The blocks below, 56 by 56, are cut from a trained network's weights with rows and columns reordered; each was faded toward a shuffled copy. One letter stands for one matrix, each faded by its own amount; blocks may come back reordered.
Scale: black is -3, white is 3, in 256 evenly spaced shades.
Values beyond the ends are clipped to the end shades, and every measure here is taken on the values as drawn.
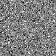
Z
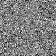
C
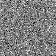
Z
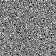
Z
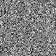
C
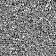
C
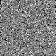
C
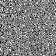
C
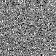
Z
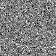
Z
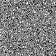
Z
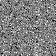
C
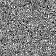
Z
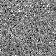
Z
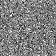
Z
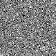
Z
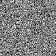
C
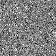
Z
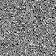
C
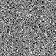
C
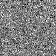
Z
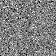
Z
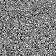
C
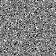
Z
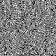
C
